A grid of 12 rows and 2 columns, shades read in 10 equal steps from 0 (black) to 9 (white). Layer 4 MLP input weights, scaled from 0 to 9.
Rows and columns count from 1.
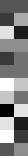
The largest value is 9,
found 2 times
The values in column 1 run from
0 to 9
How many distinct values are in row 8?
2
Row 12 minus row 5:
1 1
